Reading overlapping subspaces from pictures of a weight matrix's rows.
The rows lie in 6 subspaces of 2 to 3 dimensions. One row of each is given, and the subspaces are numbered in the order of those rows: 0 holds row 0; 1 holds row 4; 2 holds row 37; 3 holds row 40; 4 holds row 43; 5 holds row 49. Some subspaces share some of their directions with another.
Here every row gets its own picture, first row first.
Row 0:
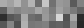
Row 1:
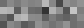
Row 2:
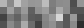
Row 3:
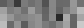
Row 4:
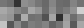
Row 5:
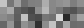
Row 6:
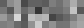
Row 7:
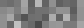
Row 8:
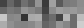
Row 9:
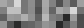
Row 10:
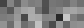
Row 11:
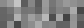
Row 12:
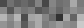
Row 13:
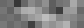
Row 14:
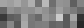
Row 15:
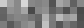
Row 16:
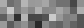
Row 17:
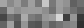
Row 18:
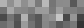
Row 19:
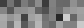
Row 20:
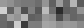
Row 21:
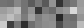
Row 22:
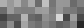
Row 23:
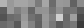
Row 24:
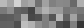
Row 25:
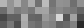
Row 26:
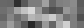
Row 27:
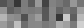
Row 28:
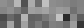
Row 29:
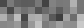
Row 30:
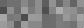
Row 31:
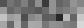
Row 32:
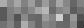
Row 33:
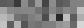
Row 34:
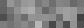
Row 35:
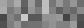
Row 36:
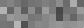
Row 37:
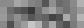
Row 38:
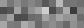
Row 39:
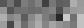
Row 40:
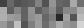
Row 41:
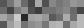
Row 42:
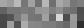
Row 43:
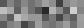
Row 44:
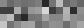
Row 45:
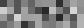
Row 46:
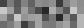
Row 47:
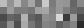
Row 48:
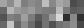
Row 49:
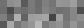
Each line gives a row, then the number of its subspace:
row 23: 3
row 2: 1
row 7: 1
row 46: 4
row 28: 3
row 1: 4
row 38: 4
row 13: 2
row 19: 0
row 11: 5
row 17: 2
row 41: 1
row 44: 4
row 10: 0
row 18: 5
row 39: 2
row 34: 0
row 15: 3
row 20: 3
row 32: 4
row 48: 2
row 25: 2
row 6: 5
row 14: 0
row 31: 2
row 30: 3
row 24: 2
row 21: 5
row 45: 4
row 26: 2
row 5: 0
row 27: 5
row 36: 3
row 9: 5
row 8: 3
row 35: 3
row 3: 1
